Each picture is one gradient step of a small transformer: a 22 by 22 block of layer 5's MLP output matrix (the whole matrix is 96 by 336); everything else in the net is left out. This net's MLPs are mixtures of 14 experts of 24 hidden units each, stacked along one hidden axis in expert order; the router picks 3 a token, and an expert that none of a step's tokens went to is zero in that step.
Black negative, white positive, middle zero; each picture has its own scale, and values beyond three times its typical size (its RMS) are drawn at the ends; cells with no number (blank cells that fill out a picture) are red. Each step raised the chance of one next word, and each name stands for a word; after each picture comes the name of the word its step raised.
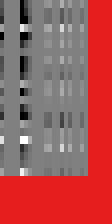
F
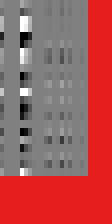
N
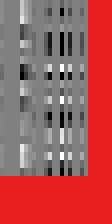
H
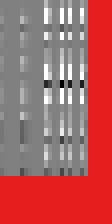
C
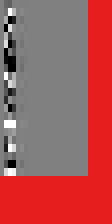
N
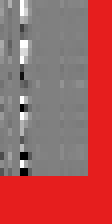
H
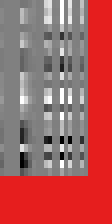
C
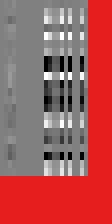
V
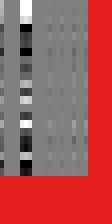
N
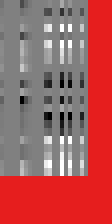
F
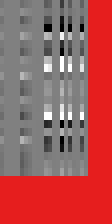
V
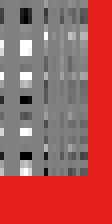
F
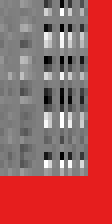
V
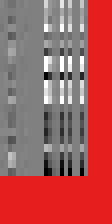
C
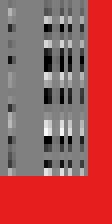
N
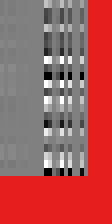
H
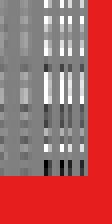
C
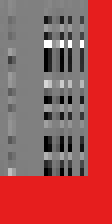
N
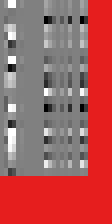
F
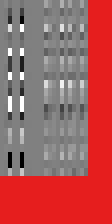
H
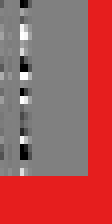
V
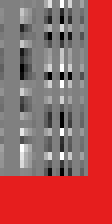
H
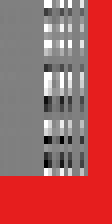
F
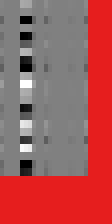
N
